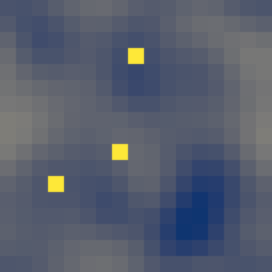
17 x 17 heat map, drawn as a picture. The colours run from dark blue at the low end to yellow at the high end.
Lone odd cells: 3, each higher than its neighbours. Histogram: skewed, a long tail of high values. Ninth with the lowest average: bottom right. Odd rows or columns: none.
